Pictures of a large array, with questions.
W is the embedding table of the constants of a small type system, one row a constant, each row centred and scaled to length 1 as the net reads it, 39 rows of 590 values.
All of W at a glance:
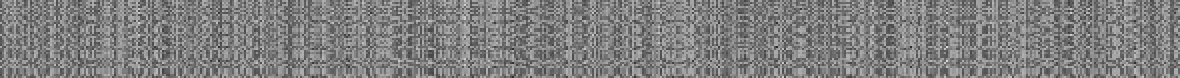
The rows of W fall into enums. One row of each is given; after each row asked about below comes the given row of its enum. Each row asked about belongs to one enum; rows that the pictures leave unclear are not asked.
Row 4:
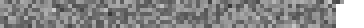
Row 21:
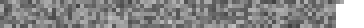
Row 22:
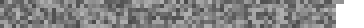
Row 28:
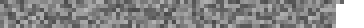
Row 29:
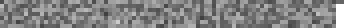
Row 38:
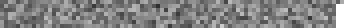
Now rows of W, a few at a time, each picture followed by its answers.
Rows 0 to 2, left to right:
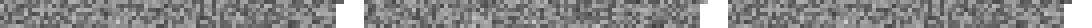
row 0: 29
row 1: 21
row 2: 29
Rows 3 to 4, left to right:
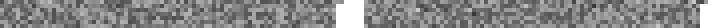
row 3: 22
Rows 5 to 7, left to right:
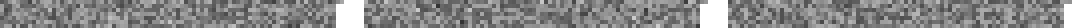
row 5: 21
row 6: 4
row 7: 22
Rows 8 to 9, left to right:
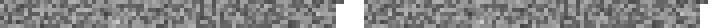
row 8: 29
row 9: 29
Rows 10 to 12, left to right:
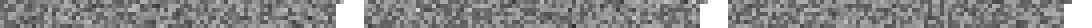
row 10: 38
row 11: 4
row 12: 29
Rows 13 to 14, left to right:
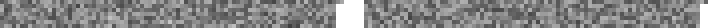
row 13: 21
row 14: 28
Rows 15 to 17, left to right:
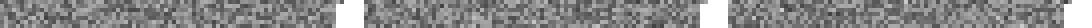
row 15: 28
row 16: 21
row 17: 4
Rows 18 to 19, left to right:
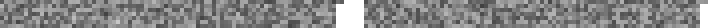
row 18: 29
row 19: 22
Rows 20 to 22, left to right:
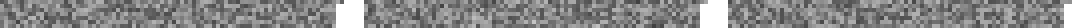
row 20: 28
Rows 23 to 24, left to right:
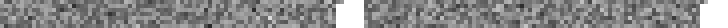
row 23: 4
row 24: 38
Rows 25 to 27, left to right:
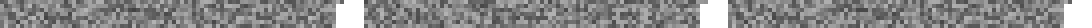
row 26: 22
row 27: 28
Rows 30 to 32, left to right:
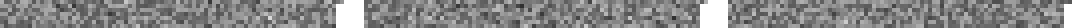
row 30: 4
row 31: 38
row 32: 29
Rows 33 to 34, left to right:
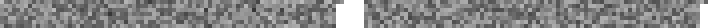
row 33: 4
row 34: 28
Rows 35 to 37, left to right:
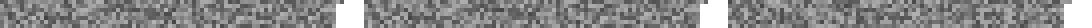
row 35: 28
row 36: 28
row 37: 22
